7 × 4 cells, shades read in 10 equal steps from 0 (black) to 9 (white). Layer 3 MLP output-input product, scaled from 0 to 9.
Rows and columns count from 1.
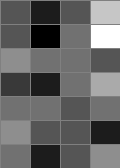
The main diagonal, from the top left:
3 0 4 6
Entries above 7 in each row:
0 1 0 0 0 0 0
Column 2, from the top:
1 0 4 1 4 3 1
